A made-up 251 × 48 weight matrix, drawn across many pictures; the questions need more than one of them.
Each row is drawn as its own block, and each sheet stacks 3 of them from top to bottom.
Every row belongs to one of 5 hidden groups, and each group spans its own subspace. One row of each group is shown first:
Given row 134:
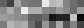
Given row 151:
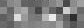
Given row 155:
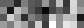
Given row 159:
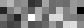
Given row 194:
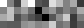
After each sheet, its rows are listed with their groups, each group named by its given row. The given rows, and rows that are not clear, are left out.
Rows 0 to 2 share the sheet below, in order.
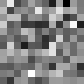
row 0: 134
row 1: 155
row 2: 159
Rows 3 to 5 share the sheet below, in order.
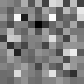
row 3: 151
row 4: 159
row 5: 151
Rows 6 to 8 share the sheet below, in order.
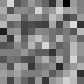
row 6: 134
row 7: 194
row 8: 155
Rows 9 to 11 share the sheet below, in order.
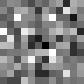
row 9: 151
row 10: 194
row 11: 194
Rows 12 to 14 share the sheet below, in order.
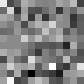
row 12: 194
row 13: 134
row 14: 159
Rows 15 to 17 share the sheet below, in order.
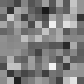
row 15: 155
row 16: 134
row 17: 159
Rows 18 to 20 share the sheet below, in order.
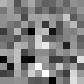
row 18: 134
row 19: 194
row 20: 194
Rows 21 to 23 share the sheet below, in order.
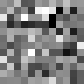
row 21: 155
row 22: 155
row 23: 194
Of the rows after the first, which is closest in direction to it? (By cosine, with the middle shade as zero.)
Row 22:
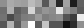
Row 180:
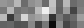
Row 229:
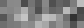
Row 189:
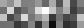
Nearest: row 189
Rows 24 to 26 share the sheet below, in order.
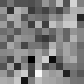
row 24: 155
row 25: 155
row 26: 194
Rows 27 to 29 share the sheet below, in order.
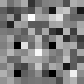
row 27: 159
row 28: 151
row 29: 151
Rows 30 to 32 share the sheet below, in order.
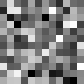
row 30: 159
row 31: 155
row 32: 159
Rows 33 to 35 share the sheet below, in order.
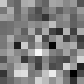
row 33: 194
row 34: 151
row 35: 151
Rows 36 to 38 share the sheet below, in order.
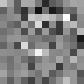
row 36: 134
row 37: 151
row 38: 155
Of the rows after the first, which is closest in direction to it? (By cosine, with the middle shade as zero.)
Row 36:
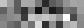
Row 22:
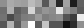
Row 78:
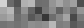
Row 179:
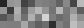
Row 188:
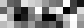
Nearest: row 78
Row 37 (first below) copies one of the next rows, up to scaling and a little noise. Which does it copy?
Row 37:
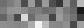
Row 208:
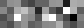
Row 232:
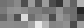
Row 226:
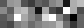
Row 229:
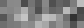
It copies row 232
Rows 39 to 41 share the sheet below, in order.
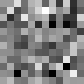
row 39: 155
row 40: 151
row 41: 151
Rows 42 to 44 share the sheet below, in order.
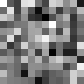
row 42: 194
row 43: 155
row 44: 151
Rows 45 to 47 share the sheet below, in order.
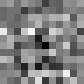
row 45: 134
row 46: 194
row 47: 134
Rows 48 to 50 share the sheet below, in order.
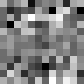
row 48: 159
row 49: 194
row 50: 155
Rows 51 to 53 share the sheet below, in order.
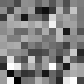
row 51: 155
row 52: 134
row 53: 159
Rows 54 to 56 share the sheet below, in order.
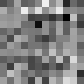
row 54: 134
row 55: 155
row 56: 155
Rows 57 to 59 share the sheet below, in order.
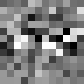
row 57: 159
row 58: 151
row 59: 194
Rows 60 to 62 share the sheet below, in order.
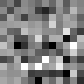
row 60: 155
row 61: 151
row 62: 134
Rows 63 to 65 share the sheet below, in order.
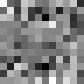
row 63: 194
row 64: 151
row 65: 155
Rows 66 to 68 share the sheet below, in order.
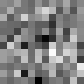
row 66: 155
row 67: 155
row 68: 151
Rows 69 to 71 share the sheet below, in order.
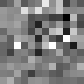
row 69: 134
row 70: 151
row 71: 159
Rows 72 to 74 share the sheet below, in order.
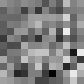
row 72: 134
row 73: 134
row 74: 151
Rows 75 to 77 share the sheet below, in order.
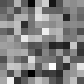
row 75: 194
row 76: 134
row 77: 159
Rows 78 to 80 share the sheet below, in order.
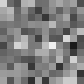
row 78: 194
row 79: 151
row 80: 155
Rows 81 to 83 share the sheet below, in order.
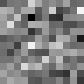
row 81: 159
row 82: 159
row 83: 134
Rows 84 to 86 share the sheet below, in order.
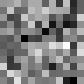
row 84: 155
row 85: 134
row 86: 159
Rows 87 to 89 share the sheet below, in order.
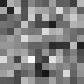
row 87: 194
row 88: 134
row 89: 194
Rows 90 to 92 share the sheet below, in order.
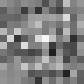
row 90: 134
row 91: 155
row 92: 134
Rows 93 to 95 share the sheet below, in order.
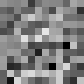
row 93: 159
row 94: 134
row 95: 159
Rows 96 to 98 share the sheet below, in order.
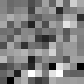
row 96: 155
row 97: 155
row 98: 159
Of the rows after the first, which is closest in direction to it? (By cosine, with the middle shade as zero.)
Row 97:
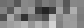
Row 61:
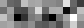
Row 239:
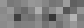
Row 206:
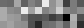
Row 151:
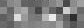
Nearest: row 151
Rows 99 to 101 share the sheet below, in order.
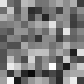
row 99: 194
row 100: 134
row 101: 159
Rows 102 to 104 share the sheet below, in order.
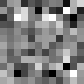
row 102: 151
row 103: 155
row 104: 151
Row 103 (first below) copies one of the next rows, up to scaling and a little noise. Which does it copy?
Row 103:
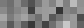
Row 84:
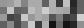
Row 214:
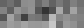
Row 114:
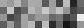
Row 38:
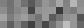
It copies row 38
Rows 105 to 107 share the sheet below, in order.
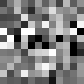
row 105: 134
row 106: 194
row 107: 155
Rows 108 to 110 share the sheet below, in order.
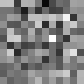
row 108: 134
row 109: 159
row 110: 134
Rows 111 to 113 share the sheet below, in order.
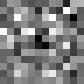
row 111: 151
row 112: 194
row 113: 151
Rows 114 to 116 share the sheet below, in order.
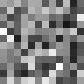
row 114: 155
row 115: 194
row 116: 155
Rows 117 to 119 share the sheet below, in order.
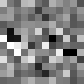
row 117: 194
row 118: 159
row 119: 194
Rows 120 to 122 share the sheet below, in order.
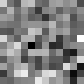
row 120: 194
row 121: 159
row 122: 151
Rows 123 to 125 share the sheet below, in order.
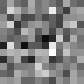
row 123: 159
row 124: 155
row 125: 194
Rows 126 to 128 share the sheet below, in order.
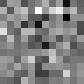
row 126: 134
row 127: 194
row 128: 194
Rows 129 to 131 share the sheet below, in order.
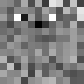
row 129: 151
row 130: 155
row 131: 194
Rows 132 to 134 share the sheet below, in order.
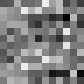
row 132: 134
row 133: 134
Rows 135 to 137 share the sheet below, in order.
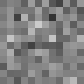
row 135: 151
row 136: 159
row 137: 159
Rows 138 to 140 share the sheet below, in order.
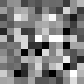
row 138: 151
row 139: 134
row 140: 151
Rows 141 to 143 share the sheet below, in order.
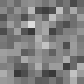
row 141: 155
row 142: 194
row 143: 151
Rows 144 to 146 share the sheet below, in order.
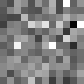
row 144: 134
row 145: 151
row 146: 155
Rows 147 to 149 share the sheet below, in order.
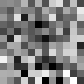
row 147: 151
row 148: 155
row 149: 134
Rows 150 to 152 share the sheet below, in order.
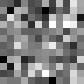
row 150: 155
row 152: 194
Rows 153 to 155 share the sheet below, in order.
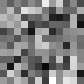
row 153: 134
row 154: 194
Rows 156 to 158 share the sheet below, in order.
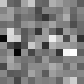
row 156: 194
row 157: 159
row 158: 159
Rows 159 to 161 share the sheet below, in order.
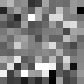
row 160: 151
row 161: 155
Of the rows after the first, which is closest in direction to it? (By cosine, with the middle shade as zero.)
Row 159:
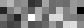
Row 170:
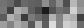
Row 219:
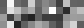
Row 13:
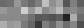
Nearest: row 170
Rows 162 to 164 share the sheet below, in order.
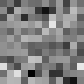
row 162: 155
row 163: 134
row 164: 159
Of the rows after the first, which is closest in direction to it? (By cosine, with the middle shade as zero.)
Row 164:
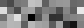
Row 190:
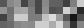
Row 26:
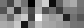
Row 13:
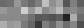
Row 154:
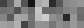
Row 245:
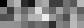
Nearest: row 13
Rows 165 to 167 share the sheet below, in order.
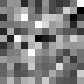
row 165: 151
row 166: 155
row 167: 155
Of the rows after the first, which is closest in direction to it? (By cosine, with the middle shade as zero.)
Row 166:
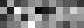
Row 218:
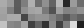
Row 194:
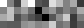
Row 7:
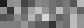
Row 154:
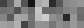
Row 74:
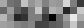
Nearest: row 7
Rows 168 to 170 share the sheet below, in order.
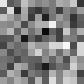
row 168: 194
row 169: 134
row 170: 155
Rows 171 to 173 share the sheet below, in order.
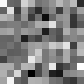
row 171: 194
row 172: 134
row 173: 159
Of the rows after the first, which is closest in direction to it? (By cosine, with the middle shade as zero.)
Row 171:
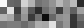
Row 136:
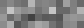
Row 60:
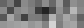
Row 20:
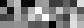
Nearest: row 136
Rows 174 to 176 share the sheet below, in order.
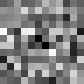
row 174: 134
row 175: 194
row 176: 194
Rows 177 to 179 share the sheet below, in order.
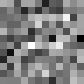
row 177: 134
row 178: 159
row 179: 194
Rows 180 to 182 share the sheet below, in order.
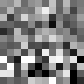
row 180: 155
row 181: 134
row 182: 194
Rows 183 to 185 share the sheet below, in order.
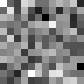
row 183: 194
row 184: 194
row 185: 159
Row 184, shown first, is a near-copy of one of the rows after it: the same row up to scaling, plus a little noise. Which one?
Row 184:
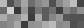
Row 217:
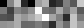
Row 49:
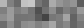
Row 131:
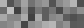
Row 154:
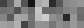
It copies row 131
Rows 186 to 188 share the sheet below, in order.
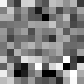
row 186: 194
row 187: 159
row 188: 151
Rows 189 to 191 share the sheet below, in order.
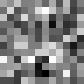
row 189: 155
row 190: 151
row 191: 194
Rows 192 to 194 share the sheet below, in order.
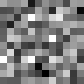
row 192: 159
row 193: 159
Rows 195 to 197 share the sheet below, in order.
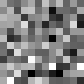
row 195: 134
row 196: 159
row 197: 159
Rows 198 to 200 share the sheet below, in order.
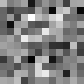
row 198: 159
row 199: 134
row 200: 194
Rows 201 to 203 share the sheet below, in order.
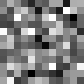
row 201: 151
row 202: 194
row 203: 159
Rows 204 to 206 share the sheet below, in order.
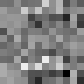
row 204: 134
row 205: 194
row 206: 134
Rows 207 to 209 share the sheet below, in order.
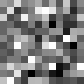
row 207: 155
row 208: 151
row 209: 159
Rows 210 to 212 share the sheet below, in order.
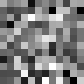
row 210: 159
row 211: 155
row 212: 134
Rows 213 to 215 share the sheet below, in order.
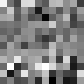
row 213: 194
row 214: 155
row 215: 155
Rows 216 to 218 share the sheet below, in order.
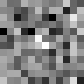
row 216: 151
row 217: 194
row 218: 134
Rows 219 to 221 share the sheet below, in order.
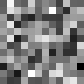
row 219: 159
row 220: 155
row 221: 159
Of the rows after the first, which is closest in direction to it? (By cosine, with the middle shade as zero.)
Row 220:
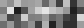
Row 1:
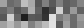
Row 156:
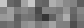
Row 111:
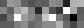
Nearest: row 156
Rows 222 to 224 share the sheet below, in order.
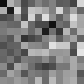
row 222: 194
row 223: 134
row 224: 155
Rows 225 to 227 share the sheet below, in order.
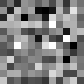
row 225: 155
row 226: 151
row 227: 134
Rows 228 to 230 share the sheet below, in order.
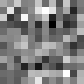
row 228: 155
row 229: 151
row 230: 134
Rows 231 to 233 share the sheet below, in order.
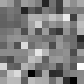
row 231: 134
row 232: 151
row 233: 159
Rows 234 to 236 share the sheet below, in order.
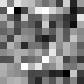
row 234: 155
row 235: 155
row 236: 134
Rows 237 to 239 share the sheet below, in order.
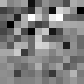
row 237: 159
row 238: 194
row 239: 151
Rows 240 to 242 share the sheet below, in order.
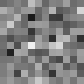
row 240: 159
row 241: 159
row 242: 151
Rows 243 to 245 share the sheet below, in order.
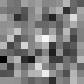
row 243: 151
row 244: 155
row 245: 194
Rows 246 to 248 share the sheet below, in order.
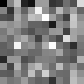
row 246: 194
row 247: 151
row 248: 194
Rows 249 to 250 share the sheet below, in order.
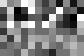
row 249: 155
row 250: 194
